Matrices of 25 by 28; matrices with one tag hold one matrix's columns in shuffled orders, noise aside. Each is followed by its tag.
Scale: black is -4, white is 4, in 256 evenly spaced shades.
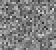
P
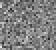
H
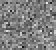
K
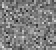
H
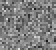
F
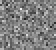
P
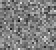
F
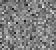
H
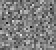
P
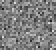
F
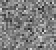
F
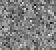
P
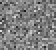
K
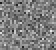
K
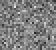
H
